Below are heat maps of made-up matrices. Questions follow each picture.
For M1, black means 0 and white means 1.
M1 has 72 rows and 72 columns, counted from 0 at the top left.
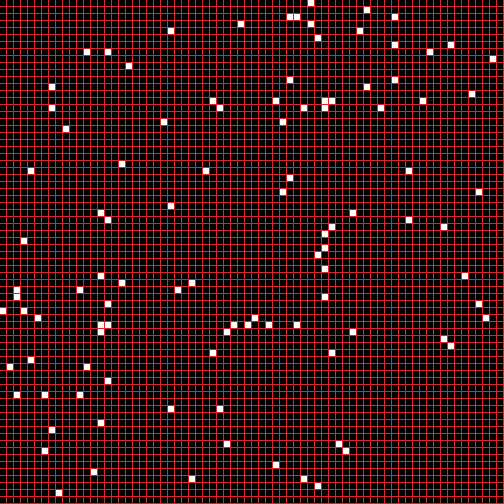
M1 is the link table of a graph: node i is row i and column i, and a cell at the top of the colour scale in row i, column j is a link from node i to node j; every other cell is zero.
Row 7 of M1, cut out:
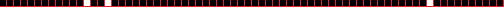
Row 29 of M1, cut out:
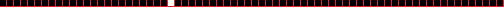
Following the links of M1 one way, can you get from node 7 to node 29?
yes
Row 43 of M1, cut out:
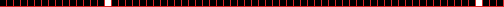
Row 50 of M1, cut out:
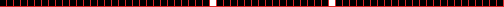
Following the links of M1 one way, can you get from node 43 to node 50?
yes
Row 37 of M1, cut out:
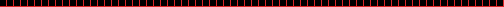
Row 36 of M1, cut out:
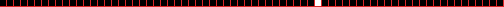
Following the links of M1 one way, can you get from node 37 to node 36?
no
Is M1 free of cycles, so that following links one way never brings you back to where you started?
no
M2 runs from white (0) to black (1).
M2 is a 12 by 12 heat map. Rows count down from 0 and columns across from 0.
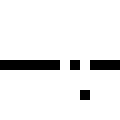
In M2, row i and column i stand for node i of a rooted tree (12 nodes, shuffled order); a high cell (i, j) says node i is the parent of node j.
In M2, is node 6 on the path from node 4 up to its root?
yes
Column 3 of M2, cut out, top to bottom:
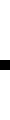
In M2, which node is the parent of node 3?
6
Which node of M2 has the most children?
6
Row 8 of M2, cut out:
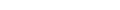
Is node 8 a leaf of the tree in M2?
yes
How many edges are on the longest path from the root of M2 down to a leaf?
2
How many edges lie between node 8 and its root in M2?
2
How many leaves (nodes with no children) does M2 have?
10
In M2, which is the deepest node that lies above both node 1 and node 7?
6
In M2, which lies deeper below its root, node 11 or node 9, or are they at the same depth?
the same depth
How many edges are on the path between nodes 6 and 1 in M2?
1
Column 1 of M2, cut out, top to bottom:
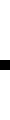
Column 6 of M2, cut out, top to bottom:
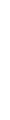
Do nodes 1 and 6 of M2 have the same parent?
no
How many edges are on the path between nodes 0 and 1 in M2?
2
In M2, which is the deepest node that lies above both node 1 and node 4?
6
